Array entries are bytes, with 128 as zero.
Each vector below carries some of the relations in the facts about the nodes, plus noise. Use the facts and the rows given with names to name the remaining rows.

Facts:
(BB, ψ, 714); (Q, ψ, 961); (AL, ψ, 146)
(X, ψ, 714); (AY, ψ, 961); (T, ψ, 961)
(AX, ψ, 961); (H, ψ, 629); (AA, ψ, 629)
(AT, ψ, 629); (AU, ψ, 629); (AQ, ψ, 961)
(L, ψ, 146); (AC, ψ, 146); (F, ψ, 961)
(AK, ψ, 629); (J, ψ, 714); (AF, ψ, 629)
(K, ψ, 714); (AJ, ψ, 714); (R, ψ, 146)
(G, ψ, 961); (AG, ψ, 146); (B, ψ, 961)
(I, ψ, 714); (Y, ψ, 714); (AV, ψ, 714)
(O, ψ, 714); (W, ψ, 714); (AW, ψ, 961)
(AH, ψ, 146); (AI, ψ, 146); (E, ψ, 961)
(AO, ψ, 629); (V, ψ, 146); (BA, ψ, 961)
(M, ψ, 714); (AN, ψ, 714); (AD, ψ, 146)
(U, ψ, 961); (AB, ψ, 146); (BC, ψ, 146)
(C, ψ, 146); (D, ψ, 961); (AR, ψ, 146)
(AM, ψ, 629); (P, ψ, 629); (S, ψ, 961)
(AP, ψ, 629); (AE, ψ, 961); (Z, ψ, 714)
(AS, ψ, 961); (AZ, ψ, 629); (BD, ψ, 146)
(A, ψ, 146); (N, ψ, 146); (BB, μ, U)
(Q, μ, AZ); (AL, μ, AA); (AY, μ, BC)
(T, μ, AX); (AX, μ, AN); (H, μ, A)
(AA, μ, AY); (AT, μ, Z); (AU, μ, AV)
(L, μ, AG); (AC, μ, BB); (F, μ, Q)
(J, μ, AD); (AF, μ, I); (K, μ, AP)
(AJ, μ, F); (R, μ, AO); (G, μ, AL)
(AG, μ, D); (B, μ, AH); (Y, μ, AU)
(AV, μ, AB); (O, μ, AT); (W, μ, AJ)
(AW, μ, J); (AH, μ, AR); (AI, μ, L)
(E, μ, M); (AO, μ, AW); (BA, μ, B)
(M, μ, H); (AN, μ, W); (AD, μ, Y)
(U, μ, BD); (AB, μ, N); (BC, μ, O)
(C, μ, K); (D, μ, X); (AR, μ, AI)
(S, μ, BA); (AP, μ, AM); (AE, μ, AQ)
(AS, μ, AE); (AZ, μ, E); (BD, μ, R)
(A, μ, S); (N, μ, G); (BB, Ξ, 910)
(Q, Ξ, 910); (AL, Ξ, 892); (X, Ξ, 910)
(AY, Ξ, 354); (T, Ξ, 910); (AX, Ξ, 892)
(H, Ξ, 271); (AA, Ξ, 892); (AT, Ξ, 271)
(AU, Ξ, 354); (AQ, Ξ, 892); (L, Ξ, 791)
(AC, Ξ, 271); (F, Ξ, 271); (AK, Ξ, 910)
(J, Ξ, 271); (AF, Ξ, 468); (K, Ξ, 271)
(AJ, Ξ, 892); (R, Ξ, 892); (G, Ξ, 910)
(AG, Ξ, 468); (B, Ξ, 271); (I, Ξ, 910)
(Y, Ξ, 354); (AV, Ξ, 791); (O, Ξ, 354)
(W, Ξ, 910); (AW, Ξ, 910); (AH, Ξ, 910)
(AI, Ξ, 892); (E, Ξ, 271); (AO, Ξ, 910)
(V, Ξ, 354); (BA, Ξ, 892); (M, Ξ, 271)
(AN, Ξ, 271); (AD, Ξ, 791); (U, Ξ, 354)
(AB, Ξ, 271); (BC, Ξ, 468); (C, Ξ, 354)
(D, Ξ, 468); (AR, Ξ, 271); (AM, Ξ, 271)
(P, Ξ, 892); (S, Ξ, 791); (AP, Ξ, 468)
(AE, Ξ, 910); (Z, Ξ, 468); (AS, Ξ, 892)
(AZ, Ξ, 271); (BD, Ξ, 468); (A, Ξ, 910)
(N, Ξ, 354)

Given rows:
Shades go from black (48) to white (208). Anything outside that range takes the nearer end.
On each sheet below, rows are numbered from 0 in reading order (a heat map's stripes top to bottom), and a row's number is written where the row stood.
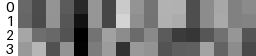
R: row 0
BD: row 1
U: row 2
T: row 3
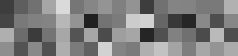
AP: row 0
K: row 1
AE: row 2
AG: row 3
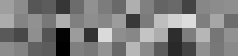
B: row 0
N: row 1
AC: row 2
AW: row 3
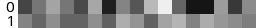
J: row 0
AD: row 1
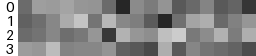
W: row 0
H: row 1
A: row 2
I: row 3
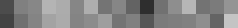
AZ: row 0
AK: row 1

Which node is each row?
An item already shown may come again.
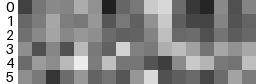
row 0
K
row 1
Y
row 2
AV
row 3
AG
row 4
AA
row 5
AQ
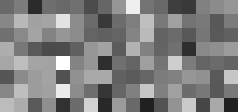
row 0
AS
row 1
O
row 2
AV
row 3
D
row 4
Z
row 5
AF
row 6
O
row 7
AX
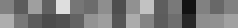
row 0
X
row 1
D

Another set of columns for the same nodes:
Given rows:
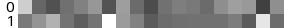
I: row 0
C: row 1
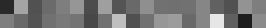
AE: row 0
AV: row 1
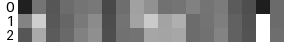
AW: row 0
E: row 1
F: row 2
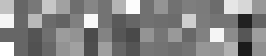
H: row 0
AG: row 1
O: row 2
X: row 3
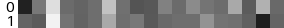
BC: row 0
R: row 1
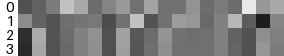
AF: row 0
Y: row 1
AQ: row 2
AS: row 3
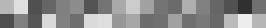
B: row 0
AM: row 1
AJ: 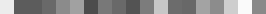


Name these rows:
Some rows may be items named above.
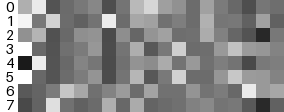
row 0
S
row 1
A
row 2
D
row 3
M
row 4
G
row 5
M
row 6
AF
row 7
AD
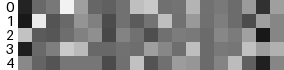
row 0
AU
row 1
AY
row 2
BB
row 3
AA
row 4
Y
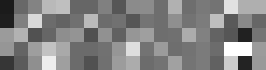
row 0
AT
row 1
AL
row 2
D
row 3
AZ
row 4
AO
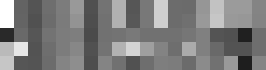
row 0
M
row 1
M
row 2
U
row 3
BA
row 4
BB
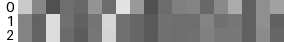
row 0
K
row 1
V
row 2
V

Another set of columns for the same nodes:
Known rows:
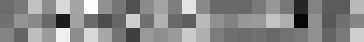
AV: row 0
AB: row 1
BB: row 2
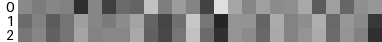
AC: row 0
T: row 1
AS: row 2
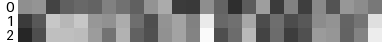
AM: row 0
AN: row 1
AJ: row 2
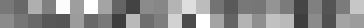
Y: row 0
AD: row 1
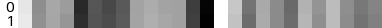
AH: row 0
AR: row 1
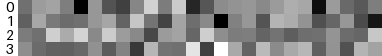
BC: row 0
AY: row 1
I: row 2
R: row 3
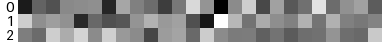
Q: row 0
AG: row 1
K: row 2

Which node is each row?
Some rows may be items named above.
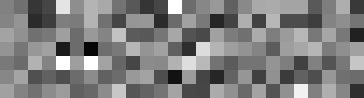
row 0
AW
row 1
AU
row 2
D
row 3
A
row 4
Y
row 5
AT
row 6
S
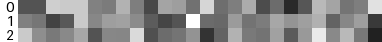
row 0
M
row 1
U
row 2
B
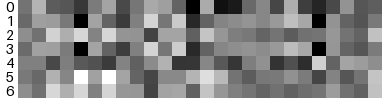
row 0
AA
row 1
AL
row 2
X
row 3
AL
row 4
H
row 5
Y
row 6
X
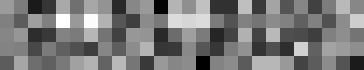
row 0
AO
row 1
J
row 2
AU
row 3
H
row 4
G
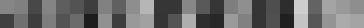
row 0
H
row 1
AZ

